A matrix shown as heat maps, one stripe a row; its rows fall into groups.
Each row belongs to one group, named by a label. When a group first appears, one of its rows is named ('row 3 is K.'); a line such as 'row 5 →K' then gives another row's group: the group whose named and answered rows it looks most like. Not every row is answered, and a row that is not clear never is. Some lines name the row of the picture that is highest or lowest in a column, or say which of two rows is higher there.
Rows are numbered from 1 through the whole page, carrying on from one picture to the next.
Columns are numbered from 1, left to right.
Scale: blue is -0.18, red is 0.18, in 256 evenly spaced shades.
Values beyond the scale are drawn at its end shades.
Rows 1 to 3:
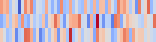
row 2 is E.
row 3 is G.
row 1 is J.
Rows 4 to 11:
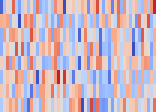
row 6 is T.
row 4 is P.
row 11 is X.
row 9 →T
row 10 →E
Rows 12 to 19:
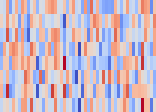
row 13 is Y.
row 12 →E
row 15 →T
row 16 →T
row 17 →J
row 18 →G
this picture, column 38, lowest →12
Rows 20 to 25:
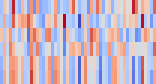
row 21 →T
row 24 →T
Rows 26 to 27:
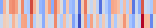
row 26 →T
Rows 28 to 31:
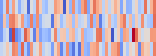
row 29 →X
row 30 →P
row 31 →Y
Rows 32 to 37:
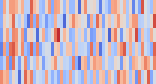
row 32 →T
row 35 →X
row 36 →P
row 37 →J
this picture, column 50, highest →37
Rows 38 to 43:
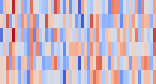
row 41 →X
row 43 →Y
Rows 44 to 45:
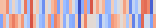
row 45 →T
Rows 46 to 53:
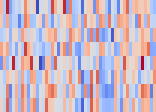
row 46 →G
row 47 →J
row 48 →E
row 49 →G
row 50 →T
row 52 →E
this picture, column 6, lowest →49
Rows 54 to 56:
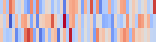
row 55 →E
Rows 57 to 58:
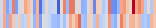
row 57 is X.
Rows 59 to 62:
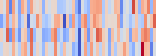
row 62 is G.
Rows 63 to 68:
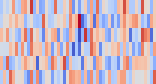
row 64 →X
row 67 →G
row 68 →X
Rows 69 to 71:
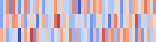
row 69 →P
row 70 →T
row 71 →J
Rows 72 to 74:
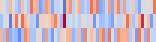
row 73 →E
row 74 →J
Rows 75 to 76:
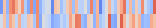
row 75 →X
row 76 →X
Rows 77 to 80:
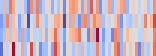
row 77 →X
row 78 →P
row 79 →E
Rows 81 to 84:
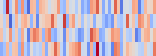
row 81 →Y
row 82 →E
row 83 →Y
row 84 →E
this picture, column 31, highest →83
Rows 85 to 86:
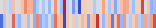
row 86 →P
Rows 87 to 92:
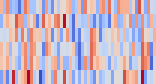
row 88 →T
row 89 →Y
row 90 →Y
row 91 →G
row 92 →T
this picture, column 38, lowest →92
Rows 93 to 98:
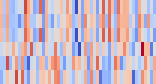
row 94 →J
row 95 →J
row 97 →E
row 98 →E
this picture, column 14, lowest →96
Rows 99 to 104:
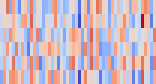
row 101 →X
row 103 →X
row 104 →T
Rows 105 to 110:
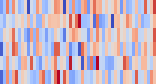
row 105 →P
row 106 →E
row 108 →P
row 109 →G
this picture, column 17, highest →106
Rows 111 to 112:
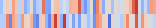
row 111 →X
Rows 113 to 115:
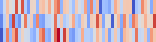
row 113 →E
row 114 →P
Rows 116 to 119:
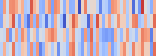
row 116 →T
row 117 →X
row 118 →E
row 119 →X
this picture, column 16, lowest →117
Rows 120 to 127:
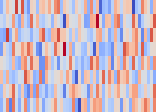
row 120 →E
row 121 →Y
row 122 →P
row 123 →T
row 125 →J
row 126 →X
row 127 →P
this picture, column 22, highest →123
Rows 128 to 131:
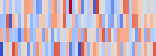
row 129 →P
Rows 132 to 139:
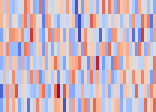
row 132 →J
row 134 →T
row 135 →J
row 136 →E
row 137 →X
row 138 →P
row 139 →P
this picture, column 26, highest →136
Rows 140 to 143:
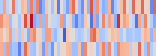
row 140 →X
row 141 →J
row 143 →J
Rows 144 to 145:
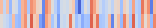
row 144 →Y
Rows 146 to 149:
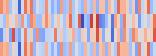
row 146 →J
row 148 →P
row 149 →J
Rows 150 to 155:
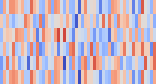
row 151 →J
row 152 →T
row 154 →P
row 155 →T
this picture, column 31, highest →153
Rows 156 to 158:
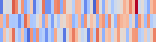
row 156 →X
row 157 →J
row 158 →X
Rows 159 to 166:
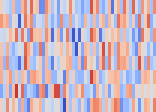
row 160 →J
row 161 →Y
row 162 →J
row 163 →J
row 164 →Y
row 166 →Y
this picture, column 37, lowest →165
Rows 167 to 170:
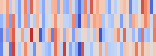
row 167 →G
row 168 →P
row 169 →T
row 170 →P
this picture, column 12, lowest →170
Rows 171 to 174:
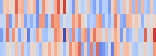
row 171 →T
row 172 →E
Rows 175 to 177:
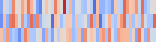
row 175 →T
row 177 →J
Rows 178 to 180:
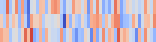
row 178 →E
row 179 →Y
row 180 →J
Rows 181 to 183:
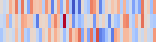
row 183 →E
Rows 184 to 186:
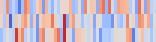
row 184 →J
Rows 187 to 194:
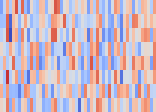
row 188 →P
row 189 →E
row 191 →X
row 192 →Y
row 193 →J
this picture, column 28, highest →187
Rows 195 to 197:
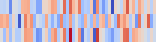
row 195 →E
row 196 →J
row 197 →G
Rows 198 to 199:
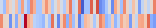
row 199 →G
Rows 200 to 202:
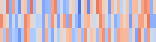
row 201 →G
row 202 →J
